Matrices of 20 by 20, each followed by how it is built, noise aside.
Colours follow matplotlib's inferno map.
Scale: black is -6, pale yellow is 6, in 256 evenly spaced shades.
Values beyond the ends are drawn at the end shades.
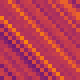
Toeplitz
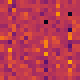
uneven columns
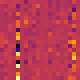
uneven columns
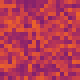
noise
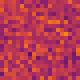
noise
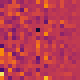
uneven columns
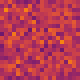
noise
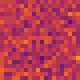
noise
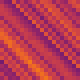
Toeplitz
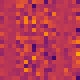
uneven columns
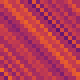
Toeplitz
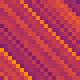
Toeplitz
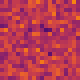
noise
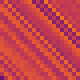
Toeplitz
